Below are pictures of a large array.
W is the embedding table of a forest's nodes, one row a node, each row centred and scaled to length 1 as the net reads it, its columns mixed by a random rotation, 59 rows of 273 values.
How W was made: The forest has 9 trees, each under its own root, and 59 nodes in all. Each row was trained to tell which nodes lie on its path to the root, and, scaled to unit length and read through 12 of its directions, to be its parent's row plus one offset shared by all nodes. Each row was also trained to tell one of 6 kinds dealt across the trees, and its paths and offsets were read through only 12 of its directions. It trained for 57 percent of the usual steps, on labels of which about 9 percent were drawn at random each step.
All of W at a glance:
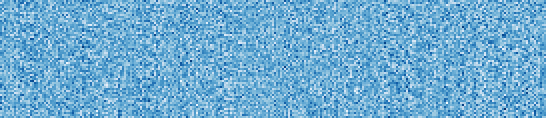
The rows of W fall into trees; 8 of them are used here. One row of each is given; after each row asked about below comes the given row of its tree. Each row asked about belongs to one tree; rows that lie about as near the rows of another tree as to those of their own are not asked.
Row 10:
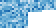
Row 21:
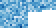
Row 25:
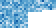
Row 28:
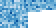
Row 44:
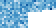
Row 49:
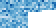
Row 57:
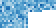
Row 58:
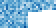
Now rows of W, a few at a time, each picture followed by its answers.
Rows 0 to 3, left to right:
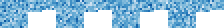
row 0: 49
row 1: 25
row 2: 58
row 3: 21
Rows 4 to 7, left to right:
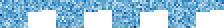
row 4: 49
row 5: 57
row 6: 10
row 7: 25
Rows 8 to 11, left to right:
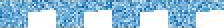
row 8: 21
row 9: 44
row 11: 58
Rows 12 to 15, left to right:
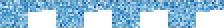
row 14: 49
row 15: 49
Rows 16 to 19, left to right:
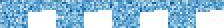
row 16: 58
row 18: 10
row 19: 57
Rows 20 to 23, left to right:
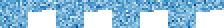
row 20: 58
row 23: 49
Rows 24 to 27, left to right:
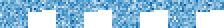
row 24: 57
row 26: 58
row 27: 57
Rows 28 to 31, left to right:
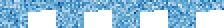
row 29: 25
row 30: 44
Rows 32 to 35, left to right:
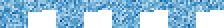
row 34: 25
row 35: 21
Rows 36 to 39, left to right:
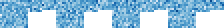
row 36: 57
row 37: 21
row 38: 25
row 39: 49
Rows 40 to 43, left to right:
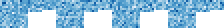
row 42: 58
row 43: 49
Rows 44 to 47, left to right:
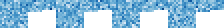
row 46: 44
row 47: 57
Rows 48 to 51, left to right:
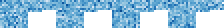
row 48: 10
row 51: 58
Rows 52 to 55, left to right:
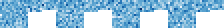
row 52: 57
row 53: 49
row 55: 57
